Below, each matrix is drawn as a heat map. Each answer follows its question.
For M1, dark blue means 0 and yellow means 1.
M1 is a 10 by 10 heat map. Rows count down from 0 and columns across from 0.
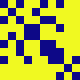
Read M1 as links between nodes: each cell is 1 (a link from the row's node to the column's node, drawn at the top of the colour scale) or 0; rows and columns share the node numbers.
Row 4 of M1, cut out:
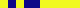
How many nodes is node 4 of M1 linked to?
7
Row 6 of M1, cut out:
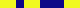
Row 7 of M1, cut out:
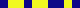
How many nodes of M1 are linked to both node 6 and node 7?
3
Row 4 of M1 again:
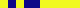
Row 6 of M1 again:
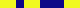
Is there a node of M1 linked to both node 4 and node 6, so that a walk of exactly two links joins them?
yes
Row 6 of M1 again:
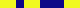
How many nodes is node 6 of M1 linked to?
6
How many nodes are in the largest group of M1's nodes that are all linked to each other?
6
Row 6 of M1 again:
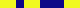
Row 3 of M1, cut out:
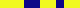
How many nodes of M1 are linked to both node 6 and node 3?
4
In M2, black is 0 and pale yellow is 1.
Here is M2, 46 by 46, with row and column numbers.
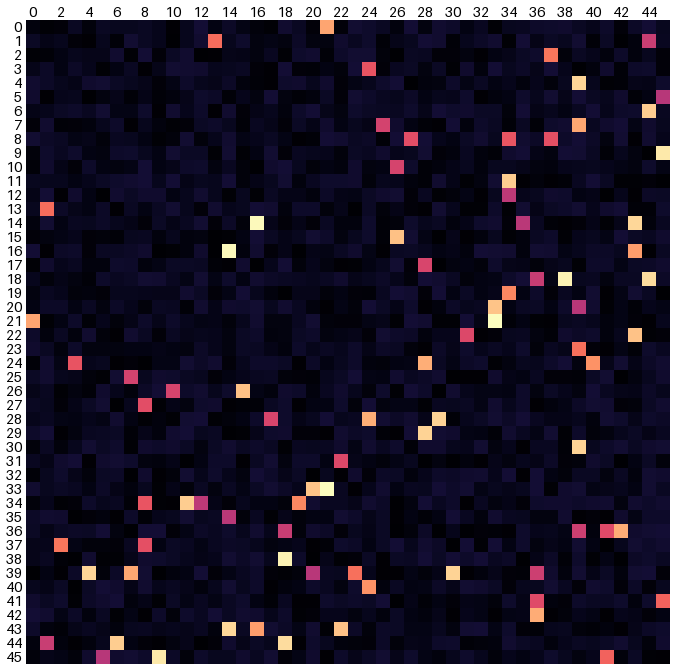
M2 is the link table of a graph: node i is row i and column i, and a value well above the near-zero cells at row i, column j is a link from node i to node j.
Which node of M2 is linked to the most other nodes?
node 39
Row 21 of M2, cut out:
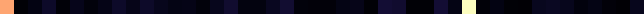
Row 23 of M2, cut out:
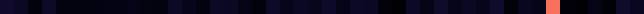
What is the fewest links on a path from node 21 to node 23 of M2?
4
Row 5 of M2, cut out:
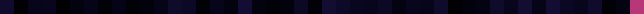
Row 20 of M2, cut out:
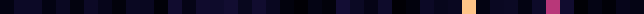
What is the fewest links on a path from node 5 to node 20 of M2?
5
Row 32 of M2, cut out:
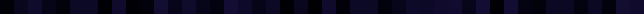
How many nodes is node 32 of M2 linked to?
0
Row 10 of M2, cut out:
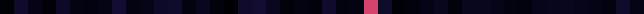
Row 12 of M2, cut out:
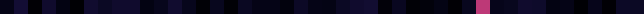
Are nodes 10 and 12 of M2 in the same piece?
no
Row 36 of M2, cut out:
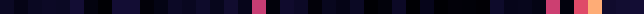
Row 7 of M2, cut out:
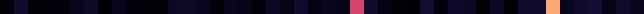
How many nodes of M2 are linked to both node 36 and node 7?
1
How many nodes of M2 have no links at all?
1
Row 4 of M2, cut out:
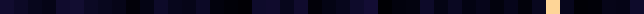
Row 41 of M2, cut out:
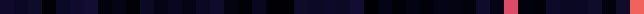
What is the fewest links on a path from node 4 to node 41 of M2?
3
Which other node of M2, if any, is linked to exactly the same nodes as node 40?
node 3
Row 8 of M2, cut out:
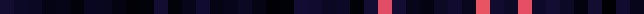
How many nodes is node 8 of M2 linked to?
3
